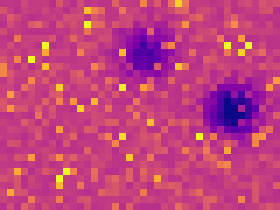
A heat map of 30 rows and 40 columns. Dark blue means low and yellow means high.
The middle right is the ninth with the lowest average. Two dips sink into the field. The distribution is heavy-tailed on both sides. No row or column stands out.
